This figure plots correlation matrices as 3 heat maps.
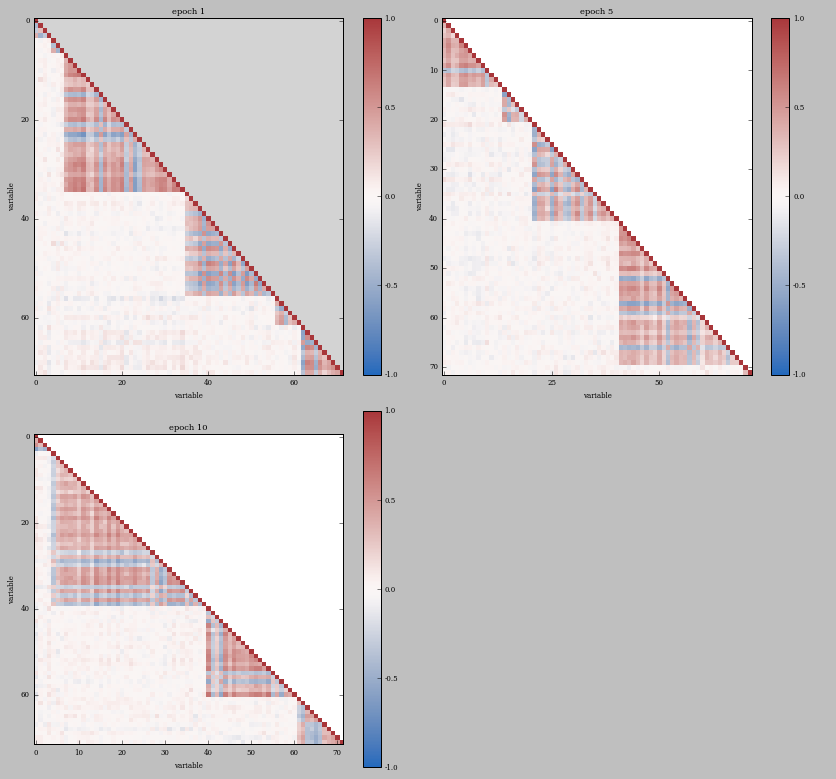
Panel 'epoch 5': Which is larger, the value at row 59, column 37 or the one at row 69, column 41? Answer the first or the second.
the second
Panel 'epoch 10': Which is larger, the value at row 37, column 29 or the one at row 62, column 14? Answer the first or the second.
the first
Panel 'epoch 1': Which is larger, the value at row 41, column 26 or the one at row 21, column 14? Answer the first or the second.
the first
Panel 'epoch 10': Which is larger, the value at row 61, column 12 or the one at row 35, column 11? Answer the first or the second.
the first
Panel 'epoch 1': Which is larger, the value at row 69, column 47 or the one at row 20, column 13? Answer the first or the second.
the second
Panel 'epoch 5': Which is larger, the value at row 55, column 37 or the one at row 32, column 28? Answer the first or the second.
the second
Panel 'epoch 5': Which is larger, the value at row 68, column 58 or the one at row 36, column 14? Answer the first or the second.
the first
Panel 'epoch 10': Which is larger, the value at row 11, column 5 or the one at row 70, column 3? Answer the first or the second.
the first
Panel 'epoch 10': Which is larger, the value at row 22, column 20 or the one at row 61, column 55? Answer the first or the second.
the first
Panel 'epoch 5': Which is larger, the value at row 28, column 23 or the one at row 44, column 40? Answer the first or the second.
the second
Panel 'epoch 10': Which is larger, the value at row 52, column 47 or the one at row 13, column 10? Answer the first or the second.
the first
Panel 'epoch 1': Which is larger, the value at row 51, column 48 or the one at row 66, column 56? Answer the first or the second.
the first
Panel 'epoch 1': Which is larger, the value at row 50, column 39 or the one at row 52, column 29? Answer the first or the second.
the second
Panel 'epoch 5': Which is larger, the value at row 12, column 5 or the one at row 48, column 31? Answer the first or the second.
the first
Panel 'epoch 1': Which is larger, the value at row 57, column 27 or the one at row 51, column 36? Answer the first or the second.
the first
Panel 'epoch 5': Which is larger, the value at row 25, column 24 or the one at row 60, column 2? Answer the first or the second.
the second
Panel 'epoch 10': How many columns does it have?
72
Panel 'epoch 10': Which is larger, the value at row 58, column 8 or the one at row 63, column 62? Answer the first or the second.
the first
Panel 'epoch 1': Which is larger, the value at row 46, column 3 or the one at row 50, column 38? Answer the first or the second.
the second
